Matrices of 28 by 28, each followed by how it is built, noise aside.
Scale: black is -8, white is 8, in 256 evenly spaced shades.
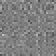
low rank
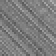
Toeplitz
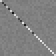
diagonal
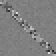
banded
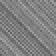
Toeplitz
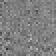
low rank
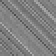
Toeplitz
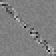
banded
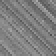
Toeplitz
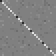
diagonal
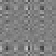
low rank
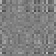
low rank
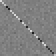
diagonal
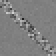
banded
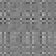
low rank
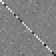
diagonal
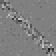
banded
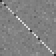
diagonal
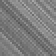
Toeplitz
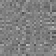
low rank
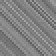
Toeplitz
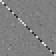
diagonal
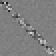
banded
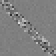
banded
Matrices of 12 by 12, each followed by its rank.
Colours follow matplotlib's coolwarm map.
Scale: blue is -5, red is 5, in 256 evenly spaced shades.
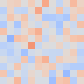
full rank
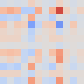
two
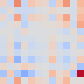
two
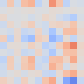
two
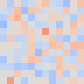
full rank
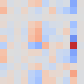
two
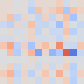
two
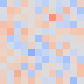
full rank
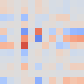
two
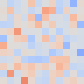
full rank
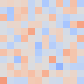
full rank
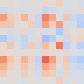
two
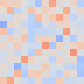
full rank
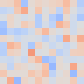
full rank
